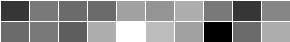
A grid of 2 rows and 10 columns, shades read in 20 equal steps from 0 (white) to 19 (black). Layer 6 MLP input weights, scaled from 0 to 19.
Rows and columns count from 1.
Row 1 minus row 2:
4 0 -1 5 7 3 -1 -9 4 3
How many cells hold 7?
2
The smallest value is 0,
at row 2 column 5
